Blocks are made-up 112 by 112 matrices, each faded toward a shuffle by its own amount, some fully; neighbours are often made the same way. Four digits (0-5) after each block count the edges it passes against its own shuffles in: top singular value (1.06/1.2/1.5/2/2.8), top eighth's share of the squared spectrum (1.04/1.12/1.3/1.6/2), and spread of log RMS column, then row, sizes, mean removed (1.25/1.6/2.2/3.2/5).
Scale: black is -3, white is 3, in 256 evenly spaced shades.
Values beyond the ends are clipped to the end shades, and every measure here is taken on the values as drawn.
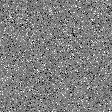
0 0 0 0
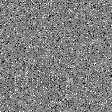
3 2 0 1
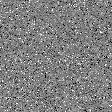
0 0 0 0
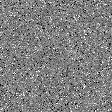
0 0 0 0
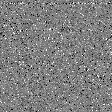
1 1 0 1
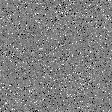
0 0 0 0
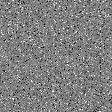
2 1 0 0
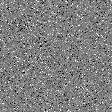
2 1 0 0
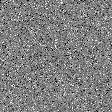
0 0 0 0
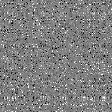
4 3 2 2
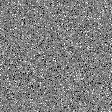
2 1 0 0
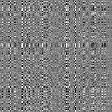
5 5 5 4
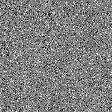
3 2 1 0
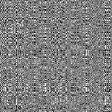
5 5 4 3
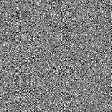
4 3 2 1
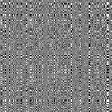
5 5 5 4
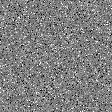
0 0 0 0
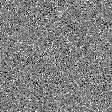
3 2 0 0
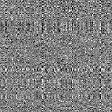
5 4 3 3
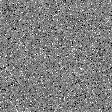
2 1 0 0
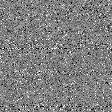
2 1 0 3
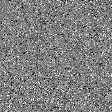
0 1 0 2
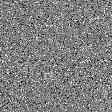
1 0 0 1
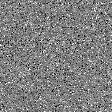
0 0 0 2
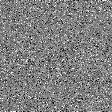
0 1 0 2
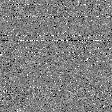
2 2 0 3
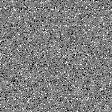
1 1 0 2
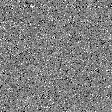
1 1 0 1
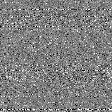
2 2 0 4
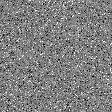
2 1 0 0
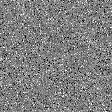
2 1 0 0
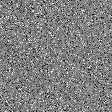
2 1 0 0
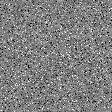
2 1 0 0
